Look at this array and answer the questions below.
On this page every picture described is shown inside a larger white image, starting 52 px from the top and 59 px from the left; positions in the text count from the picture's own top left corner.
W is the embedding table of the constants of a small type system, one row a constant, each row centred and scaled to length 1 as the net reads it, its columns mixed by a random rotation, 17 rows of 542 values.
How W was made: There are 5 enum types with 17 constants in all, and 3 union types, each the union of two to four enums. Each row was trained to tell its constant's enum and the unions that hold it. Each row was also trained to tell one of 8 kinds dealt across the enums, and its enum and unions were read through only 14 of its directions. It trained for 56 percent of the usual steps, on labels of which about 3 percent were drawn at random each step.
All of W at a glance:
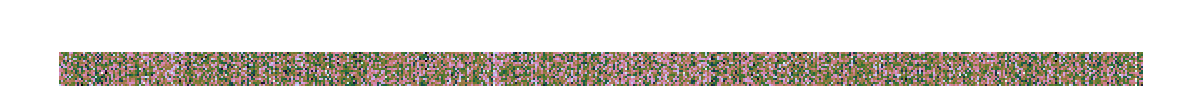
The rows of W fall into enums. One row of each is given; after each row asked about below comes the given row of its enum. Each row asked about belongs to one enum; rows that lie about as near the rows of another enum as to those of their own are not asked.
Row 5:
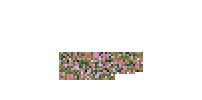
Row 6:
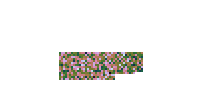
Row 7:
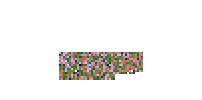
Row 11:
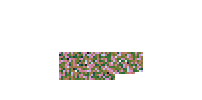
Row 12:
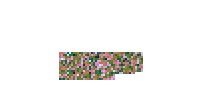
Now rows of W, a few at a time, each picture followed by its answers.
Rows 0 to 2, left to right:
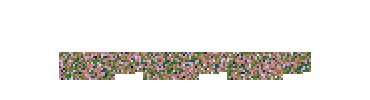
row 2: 6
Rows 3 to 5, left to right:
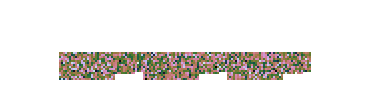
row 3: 12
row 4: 11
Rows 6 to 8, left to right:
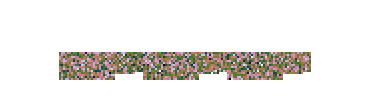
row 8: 11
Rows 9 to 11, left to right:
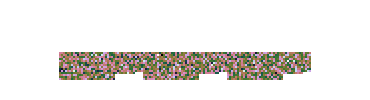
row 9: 5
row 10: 11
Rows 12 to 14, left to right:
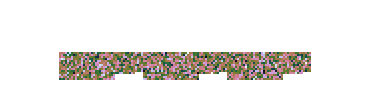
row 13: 5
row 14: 5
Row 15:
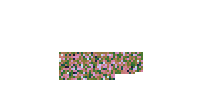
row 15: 6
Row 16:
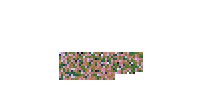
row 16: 7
